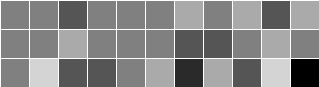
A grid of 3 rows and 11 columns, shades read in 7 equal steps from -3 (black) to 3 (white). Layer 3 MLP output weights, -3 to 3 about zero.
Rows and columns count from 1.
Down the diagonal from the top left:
0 0 -1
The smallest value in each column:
0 0 -1 -1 0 0 -2 -1 -1 -1 -3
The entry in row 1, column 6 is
0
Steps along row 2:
same up down same same down same up up down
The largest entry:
2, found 2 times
